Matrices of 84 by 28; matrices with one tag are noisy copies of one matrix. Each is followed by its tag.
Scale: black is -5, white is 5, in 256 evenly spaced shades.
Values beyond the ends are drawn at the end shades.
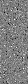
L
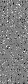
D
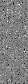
D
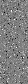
L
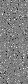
L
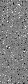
D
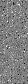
D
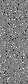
L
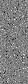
L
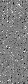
D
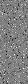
L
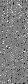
D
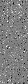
D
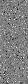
L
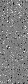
D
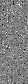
D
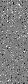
D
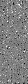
D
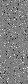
L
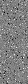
L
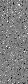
D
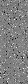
L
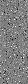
L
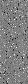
L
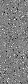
L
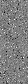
L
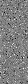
L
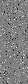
L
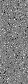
L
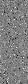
L
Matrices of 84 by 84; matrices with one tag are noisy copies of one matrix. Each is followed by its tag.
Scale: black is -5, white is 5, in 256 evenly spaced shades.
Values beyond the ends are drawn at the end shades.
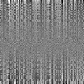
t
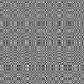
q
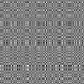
q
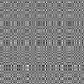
q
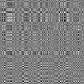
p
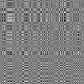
p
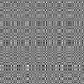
q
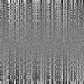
t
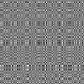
q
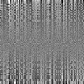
t
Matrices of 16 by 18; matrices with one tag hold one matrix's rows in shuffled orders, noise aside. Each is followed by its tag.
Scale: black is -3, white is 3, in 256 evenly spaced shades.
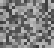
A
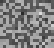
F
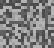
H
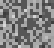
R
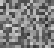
H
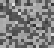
A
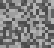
H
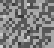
R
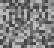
F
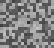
A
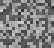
H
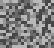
A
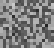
R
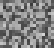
H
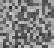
R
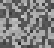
H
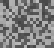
R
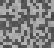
H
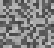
H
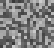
H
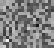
R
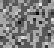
R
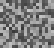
F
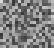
R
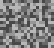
H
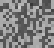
R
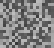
R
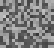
F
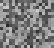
F
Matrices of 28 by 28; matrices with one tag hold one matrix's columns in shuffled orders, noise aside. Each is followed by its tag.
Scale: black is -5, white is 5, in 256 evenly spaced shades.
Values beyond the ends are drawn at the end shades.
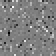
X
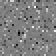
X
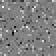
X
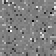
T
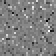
T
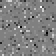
X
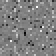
X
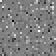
T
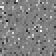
T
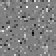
X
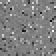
T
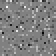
X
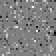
X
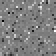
T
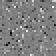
X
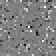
X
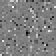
X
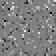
T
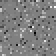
X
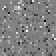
T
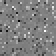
T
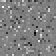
X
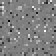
T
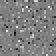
X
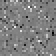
X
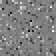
T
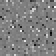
X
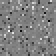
T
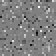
X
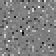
X
